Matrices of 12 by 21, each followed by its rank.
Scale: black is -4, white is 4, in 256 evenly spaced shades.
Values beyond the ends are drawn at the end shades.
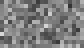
full rank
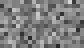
full rank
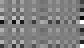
one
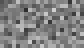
full rank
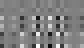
one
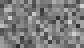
full rank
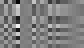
one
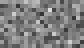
full rank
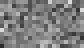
full rank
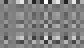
one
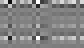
one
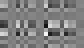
one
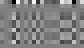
one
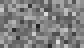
full rank
